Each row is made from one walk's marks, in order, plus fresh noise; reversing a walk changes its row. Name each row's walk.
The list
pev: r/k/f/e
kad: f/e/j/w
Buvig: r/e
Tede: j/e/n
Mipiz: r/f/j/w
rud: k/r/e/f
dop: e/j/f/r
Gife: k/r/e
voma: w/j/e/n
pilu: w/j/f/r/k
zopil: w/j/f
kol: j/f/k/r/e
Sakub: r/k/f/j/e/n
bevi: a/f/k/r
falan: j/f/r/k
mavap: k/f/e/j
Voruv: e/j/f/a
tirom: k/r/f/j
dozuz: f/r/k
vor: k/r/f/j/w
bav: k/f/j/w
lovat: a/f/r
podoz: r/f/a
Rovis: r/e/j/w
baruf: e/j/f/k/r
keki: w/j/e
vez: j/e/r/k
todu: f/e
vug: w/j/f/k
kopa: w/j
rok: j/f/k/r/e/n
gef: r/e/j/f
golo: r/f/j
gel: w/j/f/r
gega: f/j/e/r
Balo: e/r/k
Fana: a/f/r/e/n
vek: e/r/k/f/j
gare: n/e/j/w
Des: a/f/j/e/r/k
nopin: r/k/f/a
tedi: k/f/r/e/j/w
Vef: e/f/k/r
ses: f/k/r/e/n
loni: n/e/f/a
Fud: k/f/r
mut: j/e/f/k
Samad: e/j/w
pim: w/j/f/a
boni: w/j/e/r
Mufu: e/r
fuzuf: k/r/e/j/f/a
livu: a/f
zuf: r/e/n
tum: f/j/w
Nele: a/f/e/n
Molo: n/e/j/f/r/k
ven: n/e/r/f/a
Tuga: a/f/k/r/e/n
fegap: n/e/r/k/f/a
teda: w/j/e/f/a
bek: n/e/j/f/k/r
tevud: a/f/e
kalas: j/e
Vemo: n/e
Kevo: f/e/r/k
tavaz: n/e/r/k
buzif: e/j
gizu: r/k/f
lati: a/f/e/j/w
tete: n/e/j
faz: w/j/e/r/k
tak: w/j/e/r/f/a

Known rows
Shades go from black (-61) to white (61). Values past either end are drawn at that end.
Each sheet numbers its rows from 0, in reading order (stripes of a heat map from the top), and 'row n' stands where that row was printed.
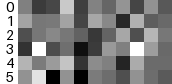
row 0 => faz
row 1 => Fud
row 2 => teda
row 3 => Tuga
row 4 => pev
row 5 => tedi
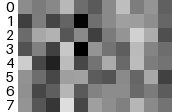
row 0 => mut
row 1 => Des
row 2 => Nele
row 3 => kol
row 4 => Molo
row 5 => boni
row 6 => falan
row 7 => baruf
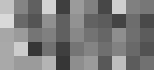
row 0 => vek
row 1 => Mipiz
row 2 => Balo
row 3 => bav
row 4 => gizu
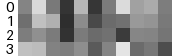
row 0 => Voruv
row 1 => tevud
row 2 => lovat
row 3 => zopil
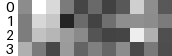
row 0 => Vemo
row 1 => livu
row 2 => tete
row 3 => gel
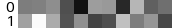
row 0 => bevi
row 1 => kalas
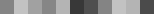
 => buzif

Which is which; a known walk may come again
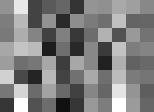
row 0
fuzuf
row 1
Kevo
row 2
pim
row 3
loni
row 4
Fud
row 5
Molo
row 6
mavap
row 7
Tuga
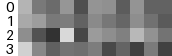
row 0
dozuz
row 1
Balo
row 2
baruf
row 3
Rovis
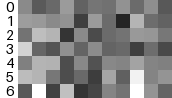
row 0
vez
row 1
Gife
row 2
tevud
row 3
Mipiz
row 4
podoz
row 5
ven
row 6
ses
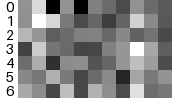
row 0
tedi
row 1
Vemo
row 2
tum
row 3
Fana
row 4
gega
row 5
nopin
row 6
Vef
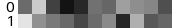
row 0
lati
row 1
tavaz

